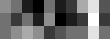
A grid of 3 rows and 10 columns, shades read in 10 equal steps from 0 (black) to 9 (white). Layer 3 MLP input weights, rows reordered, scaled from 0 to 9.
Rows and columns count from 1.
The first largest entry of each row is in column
9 9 9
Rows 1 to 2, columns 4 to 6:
0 4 1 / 1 5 0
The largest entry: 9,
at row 2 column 9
